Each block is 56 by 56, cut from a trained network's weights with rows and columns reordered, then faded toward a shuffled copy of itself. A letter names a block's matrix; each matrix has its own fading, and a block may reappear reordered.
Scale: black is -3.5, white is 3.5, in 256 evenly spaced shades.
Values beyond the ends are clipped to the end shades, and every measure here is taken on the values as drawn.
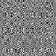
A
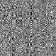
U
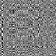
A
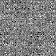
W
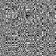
A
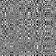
A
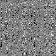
W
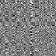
A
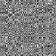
A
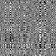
A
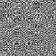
A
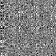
U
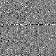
U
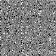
W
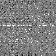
W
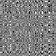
A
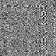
U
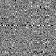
U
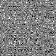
W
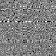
U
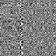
A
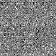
W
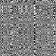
A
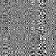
A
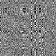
A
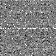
W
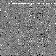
W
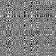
A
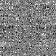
W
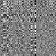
A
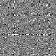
U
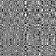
A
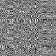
A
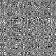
U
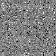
W
